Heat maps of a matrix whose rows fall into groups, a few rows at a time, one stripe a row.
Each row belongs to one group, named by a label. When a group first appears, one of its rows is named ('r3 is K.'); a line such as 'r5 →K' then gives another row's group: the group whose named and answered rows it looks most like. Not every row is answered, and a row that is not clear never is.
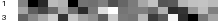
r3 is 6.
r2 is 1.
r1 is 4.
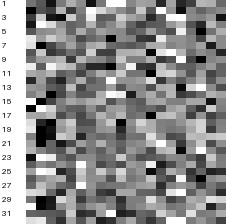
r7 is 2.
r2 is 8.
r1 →1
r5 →6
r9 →6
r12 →1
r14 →1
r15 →2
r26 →6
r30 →2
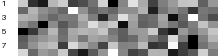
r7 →6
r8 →1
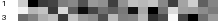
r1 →2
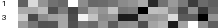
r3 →2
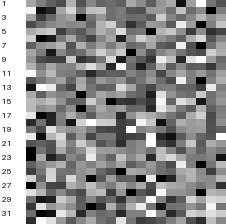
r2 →2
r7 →6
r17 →2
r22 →8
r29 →4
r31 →4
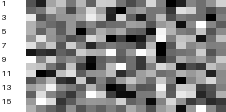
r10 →1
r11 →2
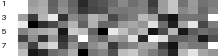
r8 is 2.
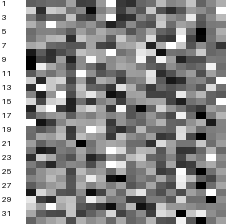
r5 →6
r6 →6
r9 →8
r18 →2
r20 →6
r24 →1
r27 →6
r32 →6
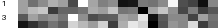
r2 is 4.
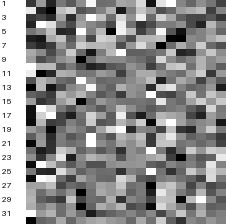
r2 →2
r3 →8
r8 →1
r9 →4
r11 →2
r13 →8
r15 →4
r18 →8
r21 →8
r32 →8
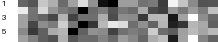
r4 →1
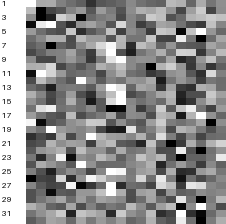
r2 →2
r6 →6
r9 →1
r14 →1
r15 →1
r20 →8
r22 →6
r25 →1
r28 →1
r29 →6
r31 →6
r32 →6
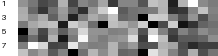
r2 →1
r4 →6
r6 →8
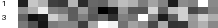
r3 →4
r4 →1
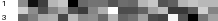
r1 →4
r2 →1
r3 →6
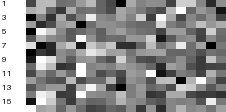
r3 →8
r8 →8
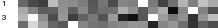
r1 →4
